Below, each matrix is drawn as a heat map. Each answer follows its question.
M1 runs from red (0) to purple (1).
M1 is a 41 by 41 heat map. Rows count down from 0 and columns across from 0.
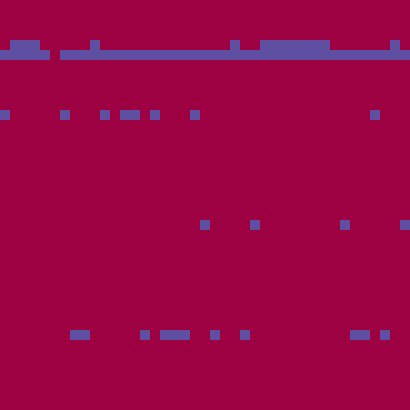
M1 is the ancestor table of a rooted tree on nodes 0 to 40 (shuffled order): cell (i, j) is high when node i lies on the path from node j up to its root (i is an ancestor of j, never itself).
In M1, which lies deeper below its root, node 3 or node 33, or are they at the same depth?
node 3
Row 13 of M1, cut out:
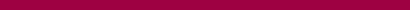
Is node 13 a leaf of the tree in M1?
yes
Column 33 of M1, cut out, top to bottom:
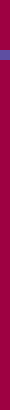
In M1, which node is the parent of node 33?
5
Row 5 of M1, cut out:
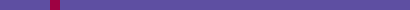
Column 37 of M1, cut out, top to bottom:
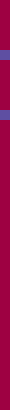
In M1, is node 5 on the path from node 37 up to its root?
yes
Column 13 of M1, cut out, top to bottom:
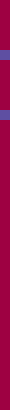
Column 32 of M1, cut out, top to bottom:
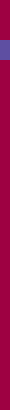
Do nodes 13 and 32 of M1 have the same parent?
no
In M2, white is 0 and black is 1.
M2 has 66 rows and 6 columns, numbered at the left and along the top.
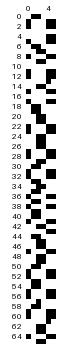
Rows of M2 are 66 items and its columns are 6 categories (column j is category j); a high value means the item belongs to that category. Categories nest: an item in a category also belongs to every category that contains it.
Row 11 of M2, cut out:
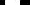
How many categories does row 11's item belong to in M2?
3
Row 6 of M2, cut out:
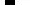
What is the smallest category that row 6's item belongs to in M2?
1
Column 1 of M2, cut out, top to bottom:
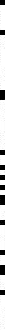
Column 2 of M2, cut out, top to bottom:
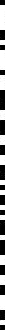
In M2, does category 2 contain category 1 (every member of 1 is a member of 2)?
yes
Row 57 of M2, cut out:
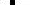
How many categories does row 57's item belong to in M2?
1
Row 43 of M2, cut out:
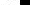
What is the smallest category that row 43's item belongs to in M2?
5
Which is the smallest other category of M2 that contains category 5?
4
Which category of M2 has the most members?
2
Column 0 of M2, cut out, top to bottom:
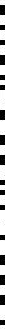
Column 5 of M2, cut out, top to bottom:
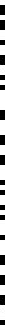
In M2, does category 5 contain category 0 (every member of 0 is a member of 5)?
yes
